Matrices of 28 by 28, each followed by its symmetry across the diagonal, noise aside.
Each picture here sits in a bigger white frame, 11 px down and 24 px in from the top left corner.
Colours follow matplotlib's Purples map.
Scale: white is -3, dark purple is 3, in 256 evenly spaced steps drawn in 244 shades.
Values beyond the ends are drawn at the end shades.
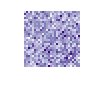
symmetric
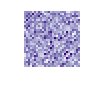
symmetric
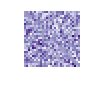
antisymmetric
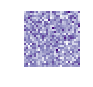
neither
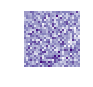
antisymmetric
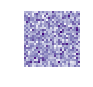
neither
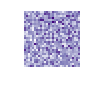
antisymmetric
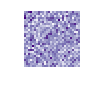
symmetric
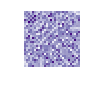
symmetric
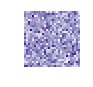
antisymmetric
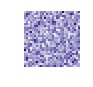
symmetric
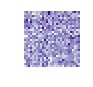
antisymmetric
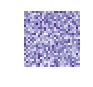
neither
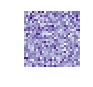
neither
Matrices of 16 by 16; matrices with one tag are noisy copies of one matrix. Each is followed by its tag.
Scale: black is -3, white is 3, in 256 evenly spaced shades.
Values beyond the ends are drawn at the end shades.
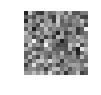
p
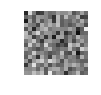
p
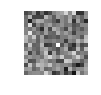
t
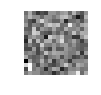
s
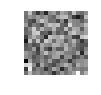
s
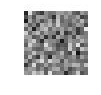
p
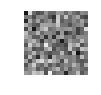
p
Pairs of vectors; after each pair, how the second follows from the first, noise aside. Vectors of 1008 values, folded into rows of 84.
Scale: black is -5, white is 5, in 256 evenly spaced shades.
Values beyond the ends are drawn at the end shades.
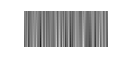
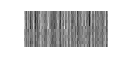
wrapped around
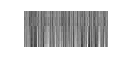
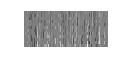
partly zeroed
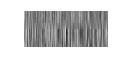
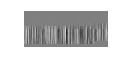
partly zeroed
